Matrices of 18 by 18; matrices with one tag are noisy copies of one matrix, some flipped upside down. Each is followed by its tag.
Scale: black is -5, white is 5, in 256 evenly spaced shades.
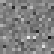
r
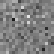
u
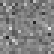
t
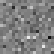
r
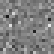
t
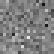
u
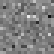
r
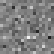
r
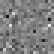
t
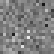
u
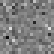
t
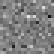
r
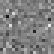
t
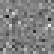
t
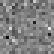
t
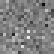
u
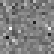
t
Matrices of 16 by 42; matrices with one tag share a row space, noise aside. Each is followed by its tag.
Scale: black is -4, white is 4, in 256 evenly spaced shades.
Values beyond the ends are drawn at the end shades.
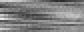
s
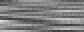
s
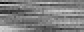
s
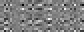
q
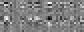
q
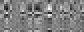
q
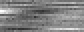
s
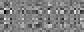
q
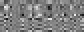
q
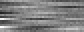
s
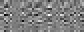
q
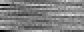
s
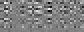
q
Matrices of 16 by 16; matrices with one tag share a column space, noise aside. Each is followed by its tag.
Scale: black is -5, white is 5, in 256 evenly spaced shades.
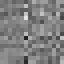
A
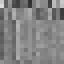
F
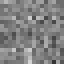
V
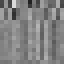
F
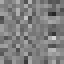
A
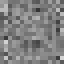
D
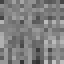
V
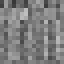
F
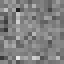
D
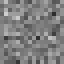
A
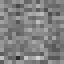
D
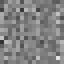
D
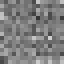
A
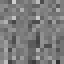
V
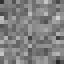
A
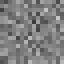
A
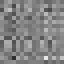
D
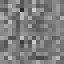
D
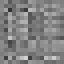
D
